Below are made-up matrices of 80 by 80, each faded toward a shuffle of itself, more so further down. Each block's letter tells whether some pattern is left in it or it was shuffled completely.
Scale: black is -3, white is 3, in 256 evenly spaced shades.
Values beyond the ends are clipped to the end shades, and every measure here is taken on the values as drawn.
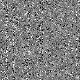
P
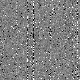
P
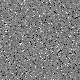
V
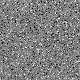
V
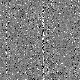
P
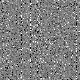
P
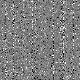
P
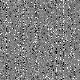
P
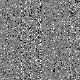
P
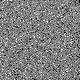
V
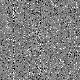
P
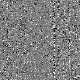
P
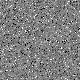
V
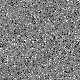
V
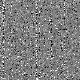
P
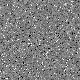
V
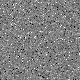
V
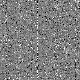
P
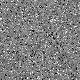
V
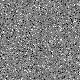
V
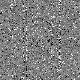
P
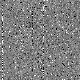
P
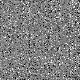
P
